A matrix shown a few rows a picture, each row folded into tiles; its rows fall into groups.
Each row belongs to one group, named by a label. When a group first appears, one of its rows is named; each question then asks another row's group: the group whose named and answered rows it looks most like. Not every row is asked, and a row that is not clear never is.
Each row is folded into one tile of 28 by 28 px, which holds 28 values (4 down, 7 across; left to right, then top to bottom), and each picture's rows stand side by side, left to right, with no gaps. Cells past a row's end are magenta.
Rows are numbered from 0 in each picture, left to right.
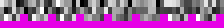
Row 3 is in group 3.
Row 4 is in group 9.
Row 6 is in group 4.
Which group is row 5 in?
3
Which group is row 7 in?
4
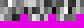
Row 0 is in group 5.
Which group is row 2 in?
9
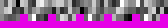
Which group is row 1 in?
5
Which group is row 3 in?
9
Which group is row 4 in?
5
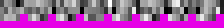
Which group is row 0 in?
3
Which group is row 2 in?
5
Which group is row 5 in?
5
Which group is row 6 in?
4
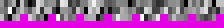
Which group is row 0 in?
9
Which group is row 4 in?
3
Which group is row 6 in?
9
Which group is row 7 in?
9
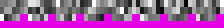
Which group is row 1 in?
4
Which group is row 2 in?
9
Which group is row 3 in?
5
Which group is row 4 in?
9
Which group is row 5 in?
4
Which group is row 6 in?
9
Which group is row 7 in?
4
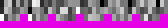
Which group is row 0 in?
4
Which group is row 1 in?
4
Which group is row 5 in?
9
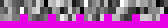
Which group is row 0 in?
3
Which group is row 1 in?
9
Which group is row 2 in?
3
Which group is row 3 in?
9
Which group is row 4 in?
5
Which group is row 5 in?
3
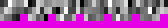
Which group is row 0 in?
5
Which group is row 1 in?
5
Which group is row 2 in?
9
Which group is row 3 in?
4
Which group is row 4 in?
3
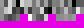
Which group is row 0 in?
9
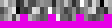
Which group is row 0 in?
3
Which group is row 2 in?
4
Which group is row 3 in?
9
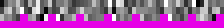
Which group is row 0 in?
5
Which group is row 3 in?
4
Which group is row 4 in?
4
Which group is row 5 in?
4
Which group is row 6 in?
4
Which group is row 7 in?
5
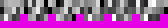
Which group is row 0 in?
5
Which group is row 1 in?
9
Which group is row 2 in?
5
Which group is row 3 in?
3
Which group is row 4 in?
4
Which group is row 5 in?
5
